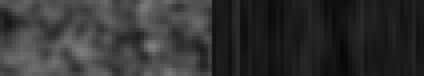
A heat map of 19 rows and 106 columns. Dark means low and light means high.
The table splits into one row of 2 panels. Panel 1,1: low, blotchy. Panel 1,2: very low, streaked downward, faint in contrast.
